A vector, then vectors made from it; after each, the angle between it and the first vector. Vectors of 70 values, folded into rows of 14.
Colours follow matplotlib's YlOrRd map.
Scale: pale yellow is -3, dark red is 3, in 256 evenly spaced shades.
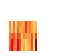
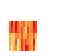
nearly opposite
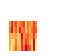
nearly opposite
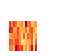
partly aligned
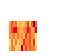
partly opposed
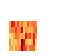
partly opposed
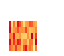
partly aligned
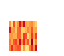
partly aligned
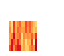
nearly parallel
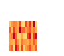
orthogonal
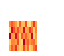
orthogonal
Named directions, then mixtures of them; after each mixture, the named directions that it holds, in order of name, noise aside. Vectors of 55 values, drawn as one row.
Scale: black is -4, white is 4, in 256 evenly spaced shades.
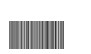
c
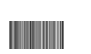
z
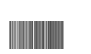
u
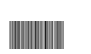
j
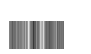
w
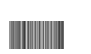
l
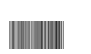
z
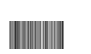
j, l, z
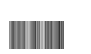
l, w, z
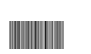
j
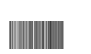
u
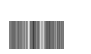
w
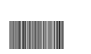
c, l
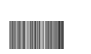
l, u, w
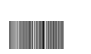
j, u, w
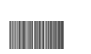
l, u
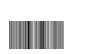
w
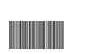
c, j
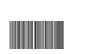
j, l, u
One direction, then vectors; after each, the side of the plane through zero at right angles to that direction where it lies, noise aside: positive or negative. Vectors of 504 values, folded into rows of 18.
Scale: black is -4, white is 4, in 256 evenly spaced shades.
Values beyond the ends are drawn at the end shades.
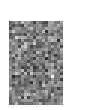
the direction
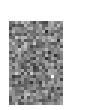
positive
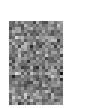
positive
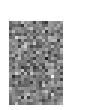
positive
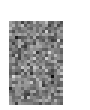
negative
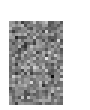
negative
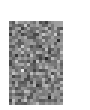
positive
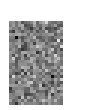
negative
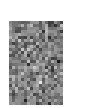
negative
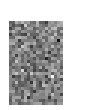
positive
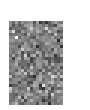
positive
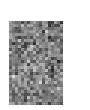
negative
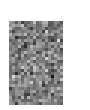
negative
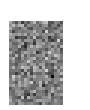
negative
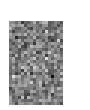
negative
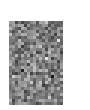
negative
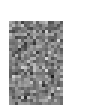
negative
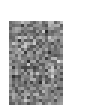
positive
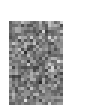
positive
